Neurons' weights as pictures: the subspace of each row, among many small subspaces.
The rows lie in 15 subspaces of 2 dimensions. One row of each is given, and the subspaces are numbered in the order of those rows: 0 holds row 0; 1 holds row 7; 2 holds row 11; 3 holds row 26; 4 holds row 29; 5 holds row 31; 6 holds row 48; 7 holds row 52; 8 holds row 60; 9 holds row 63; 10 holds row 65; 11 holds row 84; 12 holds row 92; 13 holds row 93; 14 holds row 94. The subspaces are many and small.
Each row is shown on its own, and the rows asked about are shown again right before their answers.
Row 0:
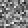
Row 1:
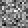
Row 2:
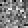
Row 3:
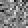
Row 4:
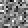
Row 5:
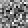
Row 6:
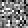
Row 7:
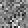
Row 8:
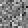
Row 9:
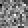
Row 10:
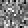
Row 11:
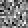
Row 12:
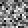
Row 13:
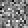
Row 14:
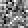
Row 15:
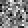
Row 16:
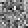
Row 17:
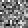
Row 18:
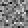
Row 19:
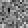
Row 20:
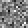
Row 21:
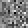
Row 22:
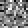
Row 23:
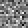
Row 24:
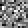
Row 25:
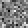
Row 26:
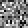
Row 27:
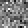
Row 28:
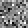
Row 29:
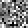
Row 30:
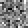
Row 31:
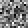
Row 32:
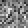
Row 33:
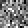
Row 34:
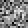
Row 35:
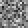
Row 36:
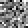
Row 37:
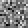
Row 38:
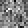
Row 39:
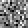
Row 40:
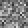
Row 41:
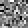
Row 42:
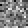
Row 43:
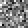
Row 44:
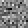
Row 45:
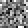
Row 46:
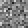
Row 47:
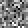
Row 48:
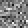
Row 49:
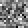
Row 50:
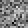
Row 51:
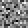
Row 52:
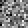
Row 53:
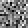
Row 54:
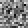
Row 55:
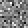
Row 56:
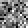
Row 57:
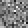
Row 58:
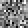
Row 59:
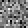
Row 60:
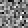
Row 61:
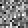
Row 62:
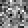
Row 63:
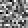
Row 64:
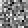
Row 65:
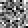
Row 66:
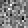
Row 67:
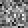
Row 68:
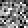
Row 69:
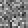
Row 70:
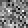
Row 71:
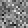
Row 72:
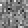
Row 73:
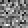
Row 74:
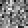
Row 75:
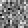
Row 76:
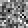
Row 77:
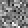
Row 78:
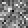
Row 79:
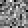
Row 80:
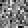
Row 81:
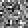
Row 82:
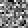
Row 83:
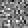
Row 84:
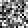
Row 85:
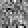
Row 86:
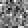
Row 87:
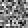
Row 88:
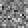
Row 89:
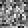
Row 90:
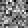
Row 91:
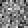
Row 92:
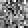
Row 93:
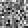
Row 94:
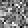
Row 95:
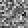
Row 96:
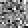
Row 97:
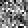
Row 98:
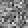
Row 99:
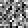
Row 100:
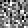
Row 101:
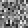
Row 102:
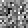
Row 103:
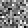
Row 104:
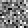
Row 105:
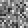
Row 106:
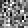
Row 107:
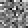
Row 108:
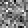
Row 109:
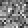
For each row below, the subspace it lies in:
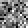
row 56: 1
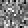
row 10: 12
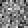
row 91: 3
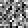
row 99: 1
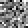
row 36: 10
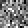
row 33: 12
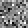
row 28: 2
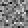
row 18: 0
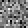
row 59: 9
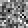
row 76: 11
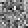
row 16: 10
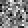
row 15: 8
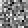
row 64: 7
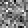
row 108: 0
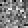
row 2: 13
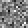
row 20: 4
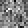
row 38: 12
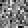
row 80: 3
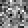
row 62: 8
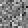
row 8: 1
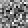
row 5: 5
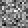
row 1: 11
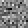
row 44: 6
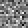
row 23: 8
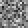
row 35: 11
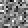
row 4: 13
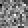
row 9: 6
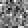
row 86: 3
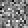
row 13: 13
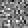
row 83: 13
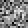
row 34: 5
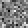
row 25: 4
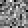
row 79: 2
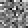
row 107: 10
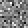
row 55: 2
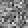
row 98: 6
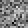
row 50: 5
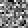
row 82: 8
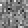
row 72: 3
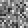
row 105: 14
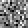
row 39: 8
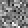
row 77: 14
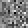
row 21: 4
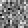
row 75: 3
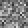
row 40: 14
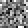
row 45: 2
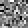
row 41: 13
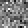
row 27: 0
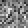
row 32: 5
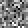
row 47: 14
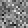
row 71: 11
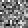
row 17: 9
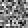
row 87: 9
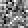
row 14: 9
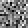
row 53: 8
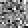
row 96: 10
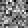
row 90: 9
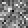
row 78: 1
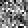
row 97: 0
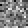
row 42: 13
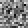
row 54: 5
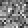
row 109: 14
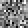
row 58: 12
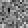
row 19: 4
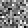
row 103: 2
